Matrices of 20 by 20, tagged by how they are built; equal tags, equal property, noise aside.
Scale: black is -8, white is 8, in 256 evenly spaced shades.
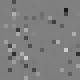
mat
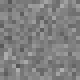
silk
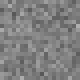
silk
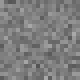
silk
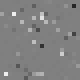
mat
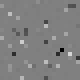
mat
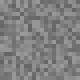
silk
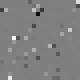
mat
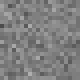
silk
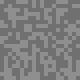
silk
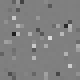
mat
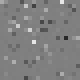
mat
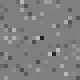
mat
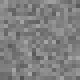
silk
